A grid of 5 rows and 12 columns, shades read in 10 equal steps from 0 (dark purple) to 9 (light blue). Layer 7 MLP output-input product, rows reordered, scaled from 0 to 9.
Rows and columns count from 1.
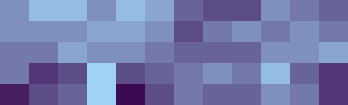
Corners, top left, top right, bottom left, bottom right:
6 4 1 2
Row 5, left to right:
1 3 4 9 0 3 5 4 4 6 5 2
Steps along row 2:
same same up same down down up up down up down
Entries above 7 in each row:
3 0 0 2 1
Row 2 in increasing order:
3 5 5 5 6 6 6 6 6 6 7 7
